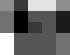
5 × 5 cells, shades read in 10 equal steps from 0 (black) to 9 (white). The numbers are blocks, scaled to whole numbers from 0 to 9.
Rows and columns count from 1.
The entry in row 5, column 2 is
3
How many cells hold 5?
2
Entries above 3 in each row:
4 1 1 2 2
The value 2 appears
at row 1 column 2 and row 3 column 3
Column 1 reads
5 4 4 9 9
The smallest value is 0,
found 2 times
